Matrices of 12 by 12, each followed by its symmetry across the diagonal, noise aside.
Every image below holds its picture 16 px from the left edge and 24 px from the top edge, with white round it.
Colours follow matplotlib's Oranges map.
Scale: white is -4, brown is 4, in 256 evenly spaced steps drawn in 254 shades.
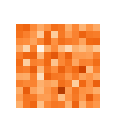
symmetric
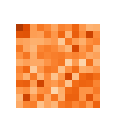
symmetric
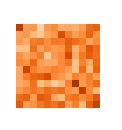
symmetric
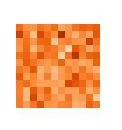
neither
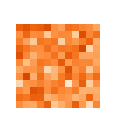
neither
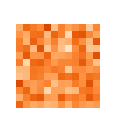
neither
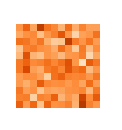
neither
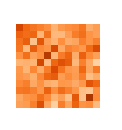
symmetric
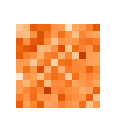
symmetric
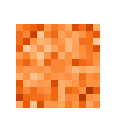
symmetric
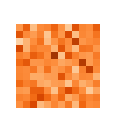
neither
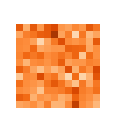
neither
